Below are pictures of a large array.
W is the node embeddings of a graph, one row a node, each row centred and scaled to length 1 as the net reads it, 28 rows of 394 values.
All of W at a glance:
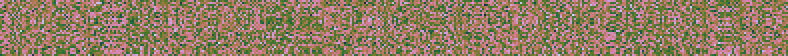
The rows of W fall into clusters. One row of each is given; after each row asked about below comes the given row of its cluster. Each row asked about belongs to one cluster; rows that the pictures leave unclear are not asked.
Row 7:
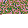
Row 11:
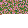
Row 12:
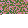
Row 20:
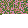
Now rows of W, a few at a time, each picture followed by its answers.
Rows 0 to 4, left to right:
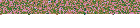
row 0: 7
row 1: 20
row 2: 7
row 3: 11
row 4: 12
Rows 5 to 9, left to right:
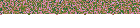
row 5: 11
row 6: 20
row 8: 20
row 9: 12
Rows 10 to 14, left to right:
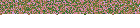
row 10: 20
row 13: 20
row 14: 12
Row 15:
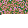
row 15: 11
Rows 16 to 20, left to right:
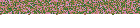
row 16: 7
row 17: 12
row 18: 7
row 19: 7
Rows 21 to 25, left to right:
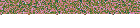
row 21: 12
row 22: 7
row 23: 11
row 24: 12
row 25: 12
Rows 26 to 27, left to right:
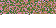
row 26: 12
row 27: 11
